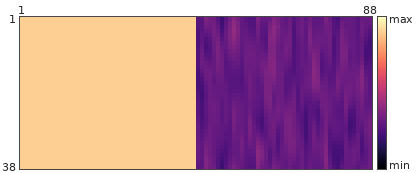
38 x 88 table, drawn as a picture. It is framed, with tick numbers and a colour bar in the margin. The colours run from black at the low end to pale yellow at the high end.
The table splits into one row of 2 panels. Panel 1,1: very high, flat. Panel 1,2: low, streaked downward, faint in contrast.
